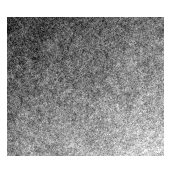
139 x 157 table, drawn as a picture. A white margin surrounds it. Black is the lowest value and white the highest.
Ninth with the highest average: bottom right. Mirror symmetry: none. Stripes: none. Odd rows or columns: none. Slope: up to the bottom right. Ninth with the lowest average: top left.
